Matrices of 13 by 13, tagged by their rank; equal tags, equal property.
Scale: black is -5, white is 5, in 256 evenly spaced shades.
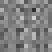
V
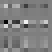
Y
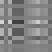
Y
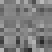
V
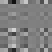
Y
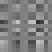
Y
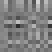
V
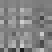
V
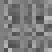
V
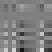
Y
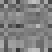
V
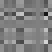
Y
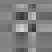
Y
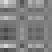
Y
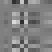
Y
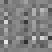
V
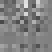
V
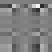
Y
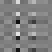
Y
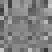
V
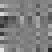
V
